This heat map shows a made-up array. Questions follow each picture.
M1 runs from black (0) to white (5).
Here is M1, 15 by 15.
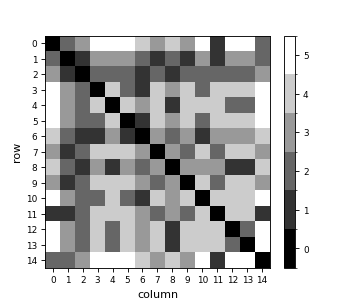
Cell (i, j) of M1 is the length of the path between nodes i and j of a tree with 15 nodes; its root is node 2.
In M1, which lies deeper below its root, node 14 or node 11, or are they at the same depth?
node 14
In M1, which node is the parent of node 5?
6
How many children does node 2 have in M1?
3
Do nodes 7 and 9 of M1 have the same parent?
yes
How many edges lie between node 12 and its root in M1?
2
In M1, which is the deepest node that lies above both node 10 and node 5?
6
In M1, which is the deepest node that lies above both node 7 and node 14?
1
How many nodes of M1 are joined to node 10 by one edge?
1
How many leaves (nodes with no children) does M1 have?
10
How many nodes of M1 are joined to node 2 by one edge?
3
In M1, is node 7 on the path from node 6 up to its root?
no
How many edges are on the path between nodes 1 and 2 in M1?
1
